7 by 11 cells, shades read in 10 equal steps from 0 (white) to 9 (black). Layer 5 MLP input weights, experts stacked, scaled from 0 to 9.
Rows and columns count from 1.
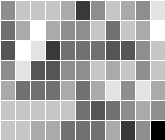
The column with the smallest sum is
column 2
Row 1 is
4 2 2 2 3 7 4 2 3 4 1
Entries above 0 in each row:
11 9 10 11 11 11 11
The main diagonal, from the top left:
4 3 1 6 3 5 5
